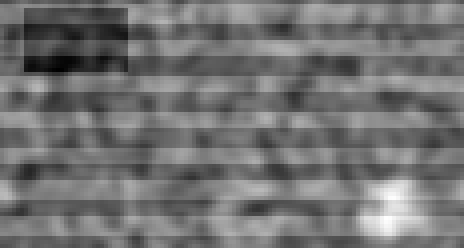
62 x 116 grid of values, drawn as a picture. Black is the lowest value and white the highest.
Bumps: one, in the bottom right. Ninth with the lowest average: top left. Ninth with the highest average: bottom right. Odd patch: lower, in the top left. Stripes: horizontal, repeating 7 times.
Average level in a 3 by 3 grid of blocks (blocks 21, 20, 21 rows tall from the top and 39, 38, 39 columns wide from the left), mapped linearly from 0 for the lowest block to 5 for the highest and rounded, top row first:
0 3 3 | 3 3 3 | 3 3 5
